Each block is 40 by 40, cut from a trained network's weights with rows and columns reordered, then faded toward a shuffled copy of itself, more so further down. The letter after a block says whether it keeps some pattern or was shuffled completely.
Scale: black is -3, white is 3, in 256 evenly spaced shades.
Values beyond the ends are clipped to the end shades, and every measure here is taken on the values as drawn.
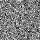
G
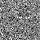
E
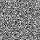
E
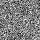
G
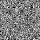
E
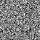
E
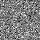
G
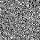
E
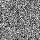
G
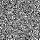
E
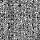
E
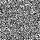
G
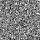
E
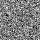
G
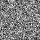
G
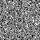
G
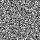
E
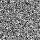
G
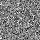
G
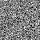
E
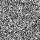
G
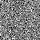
G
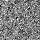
G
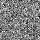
G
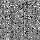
E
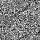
G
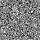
G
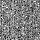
E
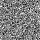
G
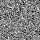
G
